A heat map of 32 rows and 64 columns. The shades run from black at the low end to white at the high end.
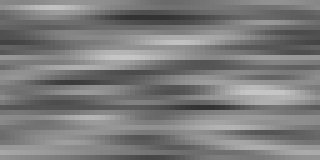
Overall the values sit about 50% of the way up the scale. There is no overall slope. The grain runs across in streaks. The ninth with the highest average is the middle right.
